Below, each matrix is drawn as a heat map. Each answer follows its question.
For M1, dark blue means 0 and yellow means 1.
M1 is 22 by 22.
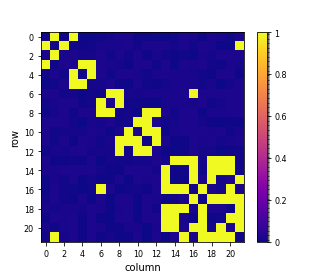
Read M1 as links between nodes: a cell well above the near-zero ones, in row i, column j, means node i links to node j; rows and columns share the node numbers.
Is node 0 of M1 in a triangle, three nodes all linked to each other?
no
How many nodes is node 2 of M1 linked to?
1
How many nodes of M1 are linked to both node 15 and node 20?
3
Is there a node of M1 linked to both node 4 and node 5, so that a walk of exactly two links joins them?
yes
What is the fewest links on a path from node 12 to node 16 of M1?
3
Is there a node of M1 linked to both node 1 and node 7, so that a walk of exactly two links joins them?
no
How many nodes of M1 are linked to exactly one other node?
1
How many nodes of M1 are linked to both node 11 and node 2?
0
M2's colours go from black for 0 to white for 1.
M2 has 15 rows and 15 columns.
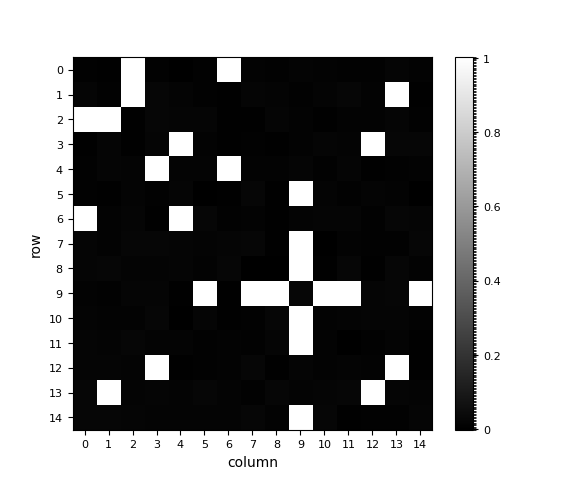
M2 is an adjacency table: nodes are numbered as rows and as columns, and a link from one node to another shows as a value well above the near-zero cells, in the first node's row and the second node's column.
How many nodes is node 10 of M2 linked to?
1
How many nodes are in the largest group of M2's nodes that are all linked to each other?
2
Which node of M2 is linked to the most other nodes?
node 9
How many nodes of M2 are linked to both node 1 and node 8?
0
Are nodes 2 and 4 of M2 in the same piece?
yes
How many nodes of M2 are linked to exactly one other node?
6
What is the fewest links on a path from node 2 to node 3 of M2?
4
